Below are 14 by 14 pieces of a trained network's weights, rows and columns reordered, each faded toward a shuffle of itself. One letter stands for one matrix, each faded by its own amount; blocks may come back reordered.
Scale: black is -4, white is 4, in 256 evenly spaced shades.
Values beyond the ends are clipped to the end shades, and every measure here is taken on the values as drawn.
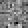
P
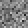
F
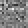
P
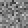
F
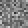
F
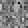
P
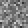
F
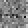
P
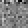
P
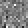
P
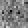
P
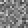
F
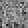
F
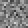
F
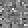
P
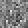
F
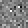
P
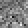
P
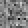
P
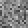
F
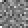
F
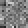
P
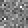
P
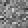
F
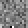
P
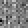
P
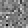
F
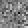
F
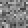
F
